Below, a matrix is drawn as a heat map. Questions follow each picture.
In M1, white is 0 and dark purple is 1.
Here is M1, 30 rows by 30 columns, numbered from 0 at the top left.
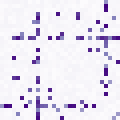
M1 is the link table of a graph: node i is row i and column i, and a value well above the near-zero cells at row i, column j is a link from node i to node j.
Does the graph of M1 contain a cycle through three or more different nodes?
yes
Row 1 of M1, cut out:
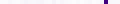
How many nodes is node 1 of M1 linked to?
1
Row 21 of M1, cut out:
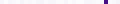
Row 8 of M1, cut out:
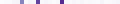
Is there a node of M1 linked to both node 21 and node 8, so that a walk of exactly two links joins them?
no
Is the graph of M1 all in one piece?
yes
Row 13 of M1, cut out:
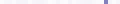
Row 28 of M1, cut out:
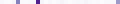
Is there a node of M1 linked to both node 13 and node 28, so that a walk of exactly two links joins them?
no
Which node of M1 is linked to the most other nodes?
node 9
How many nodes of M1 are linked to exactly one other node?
12
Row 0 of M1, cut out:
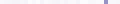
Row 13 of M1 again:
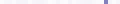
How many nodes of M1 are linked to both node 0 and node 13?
1
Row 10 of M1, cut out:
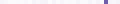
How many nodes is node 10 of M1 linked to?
1
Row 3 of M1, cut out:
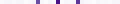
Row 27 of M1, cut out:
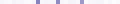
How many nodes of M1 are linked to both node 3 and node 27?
2
